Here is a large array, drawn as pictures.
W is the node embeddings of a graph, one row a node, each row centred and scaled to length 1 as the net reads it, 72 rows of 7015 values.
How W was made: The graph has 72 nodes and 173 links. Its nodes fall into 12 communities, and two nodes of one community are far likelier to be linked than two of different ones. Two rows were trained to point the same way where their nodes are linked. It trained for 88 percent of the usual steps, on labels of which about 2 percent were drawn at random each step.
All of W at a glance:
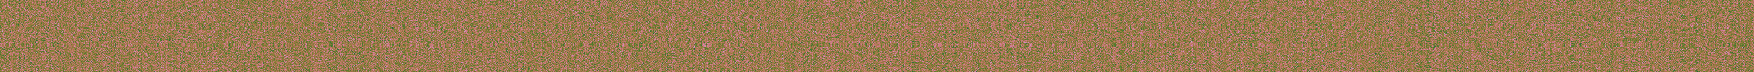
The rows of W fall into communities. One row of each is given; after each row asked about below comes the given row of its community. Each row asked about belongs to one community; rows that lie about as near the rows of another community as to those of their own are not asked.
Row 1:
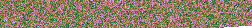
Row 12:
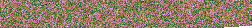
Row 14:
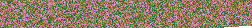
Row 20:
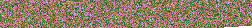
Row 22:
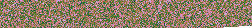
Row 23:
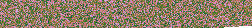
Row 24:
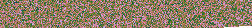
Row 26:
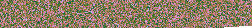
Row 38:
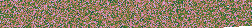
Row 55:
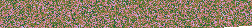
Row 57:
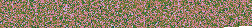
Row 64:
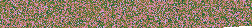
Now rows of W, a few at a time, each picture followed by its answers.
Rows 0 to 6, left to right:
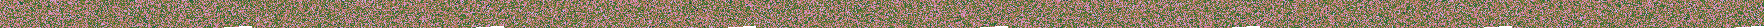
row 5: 57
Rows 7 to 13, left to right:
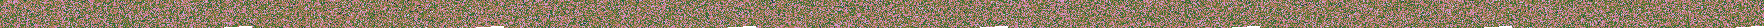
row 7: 14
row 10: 55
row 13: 64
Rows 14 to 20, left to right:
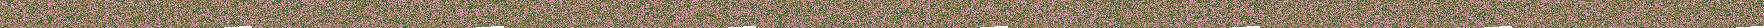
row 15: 22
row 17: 1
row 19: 24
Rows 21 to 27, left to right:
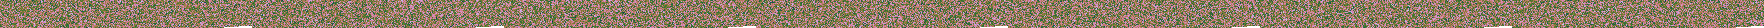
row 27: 23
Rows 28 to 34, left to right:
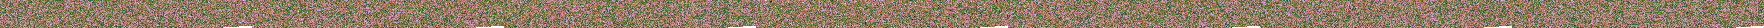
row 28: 64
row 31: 20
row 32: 14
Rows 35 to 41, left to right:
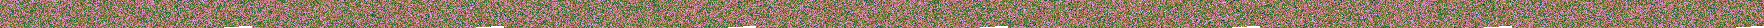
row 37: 12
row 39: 23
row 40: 38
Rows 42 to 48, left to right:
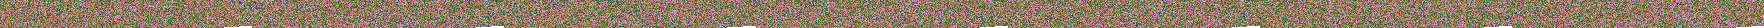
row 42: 24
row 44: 64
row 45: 64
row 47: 23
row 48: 57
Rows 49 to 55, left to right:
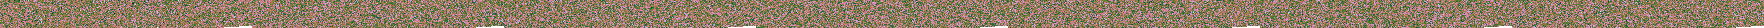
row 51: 57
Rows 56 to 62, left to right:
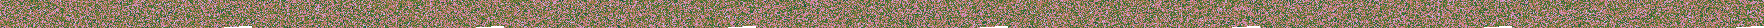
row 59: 22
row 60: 1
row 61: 57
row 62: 26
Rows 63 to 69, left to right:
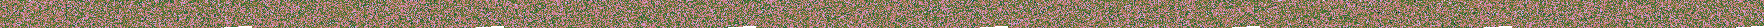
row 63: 14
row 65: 22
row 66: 38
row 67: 22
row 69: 14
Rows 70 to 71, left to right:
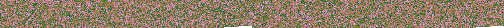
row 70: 20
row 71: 26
